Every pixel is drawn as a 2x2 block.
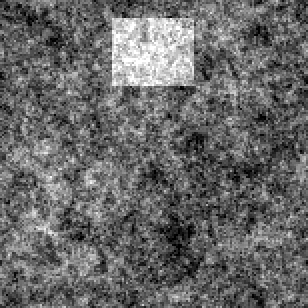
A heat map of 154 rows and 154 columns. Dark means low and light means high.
An odd patch, higher than its surroundings, sits in the top middle. There are no regular stripes. The field is mottled with small blotches. The ninth with the highest average is the top middle.
